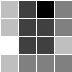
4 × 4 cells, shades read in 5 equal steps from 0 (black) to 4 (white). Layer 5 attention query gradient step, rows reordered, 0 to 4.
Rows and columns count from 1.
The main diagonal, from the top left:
3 1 1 2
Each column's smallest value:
3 1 0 2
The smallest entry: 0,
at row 1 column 3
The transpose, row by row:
3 3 4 3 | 1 1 1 2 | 0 1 1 2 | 2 2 3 2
